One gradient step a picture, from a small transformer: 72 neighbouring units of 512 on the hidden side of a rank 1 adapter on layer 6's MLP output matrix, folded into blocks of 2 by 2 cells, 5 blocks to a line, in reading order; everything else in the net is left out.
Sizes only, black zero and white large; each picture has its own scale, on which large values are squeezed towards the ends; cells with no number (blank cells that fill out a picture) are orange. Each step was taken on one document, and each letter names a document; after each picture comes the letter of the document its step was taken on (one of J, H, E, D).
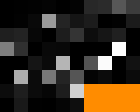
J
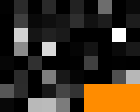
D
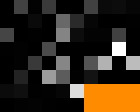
J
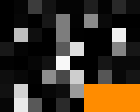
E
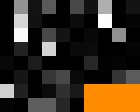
D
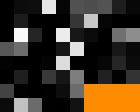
E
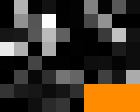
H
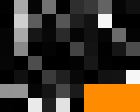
D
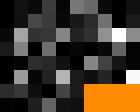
H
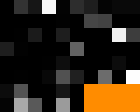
E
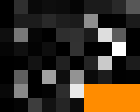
J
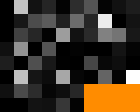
H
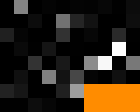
J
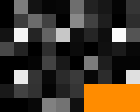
H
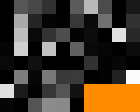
D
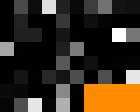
E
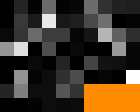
H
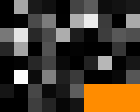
H
